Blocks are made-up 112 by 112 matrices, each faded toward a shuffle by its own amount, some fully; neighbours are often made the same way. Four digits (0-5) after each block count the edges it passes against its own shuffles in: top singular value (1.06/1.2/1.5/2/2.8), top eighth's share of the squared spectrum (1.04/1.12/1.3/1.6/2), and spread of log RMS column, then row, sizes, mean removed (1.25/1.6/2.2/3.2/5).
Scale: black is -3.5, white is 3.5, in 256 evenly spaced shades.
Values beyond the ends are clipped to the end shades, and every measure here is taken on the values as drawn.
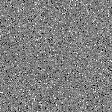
3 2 1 0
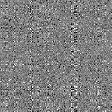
5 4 3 3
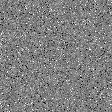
0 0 0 0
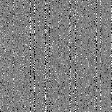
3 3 4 0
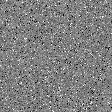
0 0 0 0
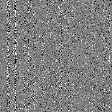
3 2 3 0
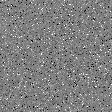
0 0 0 0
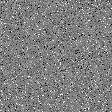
0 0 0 0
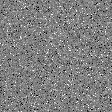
0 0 0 0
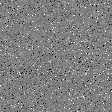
1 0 0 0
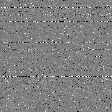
3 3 0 3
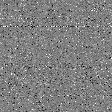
2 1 0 2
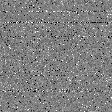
2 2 0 2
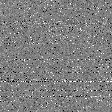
2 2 0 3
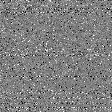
2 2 0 3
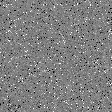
0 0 0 0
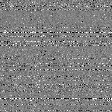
3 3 0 4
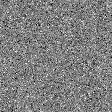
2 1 0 0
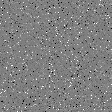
2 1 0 0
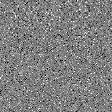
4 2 1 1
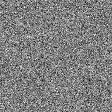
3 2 0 0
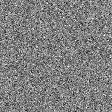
2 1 0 0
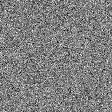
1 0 0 0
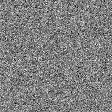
2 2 0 0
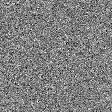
1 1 0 0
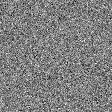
1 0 0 0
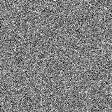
2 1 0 0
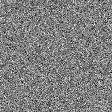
2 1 0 0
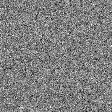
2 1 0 0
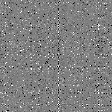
4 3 2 2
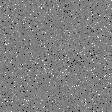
2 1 0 0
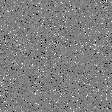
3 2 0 0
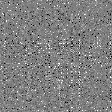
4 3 2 2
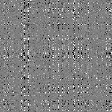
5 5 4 3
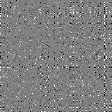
4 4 3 2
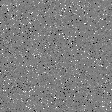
0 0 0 0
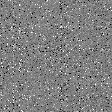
1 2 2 1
